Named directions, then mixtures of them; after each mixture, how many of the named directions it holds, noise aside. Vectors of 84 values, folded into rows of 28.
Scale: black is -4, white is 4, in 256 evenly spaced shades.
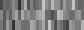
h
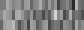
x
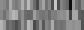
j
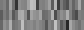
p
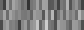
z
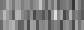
one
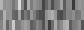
one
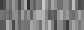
two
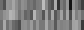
two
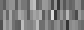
two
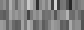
two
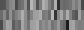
three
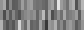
two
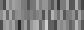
two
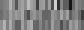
three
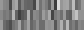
two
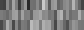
two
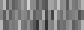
one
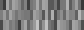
one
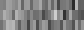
one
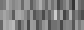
one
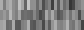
two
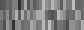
one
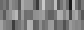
two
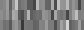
one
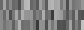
three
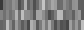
two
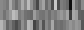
one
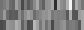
one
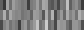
one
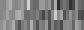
two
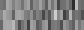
one
